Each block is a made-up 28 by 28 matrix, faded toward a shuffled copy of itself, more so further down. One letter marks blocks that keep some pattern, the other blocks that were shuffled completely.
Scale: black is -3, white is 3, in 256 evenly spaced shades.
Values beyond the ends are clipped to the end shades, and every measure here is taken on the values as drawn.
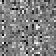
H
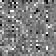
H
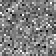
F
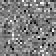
F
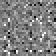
H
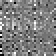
H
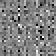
H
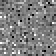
F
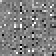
H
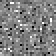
F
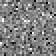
F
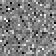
F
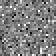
F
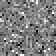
F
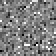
F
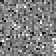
F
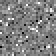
F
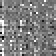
H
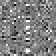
H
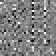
H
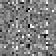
H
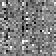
H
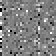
H
